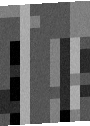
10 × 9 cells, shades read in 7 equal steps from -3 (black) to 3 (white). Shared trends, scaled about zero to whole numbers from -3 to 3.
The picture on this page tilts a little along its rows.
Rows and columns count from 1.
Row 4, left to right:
-1 -3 1 -1 -1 0 -2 1 -1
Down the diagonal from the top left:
0 -1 1 -1 -1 0 -2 1 -1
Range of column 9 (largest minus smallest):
2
